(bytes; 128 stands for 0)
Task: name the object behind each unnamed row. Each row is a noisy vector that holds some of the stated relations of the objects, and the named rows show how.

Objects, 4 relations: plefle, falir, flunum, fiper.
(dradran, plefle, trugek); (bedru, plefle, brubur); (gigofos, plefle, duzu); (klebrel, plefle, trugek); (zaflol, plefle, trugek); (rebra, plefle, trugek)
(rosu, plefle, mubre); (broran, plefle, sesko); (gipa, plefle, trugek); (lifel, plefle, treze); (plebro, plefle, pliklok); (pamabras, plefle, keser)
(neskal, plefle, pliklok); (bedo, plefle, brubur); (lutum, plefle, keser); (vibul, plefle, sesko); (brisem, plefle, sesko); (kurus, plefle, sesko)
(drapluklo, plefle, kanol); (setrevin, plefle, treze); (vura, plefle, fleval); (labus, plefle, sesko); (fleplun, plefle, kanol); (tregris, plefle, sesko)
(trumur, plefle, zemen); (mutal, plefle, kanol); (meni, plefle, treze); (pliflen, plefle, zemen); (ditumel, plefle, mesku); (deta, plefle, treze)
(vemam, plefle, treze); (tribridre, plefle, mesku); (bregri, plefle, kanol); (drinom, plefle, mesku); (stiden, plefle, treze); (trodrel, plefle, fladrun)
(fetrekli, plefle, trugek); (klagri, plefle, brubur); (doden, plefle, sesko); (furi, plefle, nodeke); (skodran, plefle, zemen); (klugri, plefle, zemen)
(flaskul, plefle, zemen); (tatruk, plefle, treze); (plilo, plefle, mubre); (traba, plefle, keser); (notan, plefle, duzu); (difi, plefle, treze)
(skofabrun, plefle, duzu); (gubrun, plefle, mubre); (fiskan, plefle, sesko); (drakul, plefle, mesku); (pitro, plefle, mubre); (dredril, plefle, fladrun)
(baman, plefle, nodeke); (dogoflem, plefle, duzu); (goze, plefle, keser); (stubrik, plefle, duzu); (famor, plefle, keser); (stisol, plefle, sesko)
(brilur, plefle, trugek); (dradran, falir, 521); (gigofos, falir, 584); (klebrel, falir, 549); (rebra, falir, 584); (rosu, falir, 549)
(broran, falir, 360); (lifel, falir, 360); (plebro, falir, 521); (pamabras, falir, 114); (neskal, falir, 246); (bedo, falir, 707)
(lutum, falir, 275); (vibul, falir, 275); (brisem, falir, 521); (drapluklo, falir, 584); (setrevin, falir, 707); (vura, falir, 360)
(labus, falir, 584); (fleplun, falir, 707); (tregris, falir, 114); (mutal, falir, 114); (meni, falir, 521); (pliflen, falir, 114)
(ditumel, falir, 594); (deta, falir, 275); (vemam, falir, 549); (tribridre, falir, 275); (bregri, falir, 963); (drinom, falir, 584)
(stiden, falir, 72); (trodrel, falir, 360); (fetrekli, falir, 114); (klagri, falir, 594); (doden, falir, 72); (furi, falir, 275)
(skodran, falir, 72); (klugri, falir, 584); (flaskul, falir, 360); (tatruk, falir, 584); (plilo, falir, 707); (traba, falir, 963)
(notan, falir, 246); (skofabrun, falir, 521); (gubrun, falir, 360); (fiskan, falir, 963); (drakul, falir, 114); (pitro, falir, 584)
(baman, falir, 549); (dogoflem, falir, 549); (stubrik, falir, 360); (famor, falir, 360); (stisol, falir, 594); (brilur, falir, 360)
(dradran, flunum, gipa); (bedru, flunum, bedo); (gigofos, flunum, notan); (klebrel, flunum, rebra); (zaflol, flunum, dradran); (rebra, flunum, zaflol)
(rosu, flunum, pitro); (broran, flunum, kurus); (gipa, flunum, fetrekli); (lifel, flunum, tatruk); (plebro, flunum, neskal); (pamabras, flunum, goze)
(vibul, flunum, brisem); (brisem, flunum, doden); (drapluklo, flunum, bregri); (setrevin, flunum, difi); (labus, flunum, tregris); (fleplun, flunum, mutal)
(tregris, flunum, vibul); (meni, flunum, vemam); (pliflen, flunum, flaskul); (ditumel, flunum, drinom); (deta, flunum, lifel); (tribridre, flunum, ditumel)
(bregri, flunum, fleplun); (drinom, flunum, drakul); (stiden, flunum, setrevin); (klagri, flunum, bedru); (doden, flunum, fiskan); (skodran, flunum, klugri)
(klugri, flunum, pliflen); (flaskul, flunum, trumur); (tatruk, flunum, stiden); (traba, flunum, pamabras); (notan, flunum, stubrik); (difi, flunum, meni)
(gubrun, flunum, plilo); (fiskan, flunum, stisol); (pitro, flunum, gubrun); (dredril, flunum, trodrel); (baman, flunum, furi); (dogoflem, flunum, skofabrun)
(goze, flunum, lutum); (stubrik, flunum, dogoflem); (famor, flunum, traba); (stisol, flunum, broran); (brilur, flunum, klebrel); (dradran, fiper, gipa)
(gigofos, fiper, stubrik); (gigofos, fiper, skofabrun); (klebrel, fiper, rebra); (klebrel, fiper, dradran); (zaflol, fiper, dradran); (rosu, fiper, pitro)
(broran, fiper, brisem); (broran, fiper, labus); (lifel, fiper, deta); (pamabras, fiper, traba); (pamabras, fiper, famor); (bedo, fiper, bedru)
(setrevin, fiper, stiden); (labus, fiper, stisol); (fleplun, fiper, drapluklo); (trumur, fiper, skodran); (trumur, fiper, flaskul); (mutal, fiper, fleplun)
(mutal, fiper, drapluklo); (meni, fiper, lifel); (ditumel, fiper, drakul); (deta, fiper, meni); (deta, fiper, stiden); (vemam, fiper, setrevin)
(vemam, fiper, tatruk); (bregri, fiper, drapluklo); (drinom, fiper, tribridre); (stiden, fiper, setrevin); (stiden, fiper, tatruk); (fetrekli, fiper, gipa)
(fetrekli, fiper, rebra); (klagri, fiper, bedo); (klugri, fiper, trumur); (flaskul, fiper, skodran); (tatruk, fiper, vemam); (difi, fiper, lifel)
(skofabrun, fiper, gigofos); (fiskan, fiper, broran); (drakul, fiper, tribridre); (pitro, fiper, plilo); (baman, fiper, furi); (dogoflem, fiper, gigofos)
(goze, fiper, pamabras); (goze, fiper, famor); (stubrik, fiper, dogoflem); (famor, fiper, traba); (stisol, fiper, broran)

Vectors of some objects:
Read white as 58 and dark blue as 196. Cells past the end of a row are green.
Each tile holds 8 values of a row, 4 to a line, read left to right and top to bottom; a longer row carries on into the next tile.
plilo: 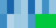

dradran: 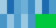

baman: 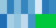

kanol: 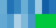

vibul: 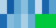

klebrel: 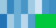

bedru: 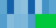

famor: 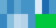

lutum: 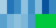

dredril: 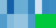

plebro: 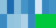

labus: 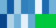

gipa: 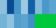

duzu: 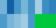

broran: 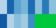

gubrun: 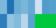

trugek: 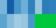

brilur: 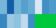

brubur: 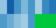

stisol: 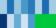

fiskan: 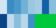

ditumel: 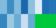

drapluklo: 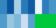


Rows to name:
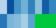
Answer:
sesko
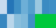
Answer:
fetrekli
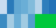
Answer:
mutal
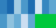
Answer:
rebra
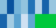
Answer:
brisem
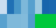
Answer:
zaflol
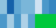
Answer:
drakul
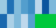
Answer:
tregris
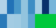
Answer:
doden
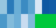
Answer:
drinom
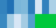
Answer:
skodran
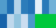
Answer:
gigofos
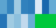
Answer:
pitro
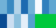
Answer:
klagri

